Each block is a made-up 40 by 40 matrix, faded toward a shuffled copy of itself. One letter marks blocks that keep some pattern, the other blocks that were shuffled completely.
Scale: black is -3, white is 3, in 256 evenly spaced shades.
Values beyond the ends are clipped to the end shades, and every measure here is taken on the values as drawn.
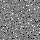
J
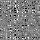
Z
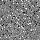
J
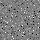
J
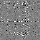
Z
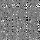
Z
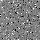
J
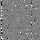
Z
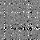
Z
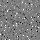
J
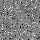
J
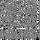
Z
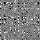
Z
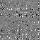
Z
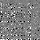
Z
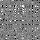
Z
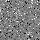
J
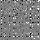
Z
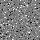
J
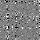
Z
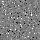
J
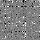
Z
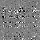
Z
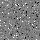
J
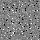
J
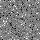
J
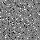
J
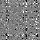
Z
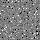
J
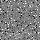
J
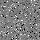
J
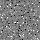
J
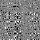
Z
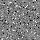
J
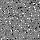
J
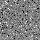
J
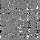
Z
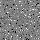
J
